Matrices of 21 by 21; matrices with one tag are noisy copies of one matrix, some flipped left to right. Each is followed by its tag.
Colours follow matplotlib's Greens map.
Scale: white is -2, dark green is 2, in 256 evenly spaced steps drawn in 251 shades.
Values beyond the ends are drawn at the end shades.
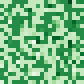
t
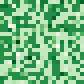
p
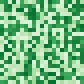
p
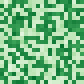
t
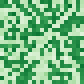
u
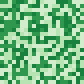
t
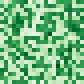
t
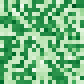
u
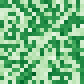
u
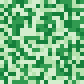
t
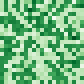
u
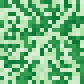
u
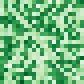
u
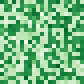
p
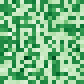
p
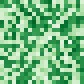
u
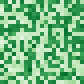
p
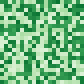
p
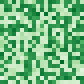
p
